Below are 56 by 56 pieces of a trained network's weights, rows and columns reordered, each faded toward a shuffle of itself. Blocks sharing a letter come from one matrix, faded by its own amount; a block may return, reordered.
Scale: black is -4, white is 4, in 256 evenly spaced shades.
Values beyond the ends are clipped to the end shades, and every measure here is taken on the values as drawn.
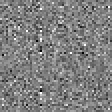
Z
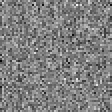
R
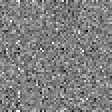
Z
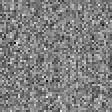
R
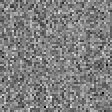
R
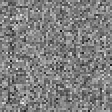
R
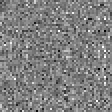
Z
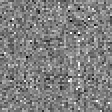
Z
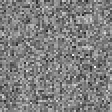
R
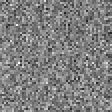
R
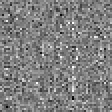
Z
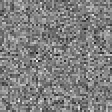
R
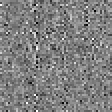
Z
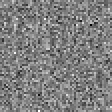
R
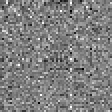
Z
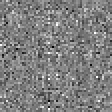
Z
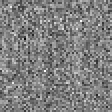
R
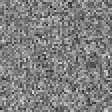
R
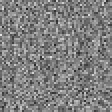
R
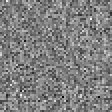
R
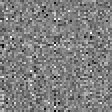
Z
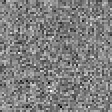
R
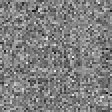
R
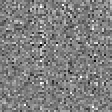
Z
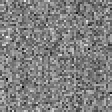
R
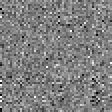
Z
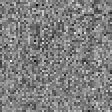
R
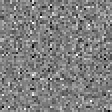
Z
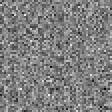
R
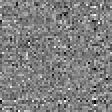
Z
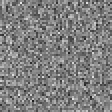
R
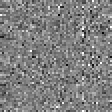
Z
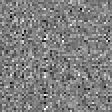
Z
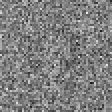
R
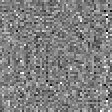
Z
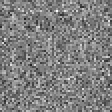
R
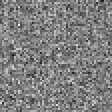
R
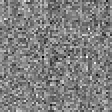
R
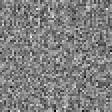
R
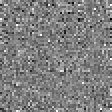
Z
